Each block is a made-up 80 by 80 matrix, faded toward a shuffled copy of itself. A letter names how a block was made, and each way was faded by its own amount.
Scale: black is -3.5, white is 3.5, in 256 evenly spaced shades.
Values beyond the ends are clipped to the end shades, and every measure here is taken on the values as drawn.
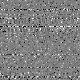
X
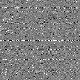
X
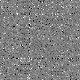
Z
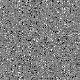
Z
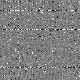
X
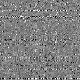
X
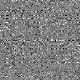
X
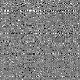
X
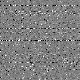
X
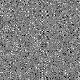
Z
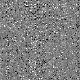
Z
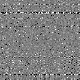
X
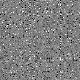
Z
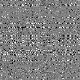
X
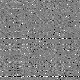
X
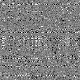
X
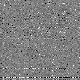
X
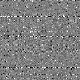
X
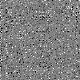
Z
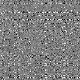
X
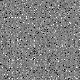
Z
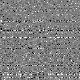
X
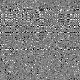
X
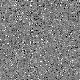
Z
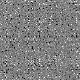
Z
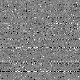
X
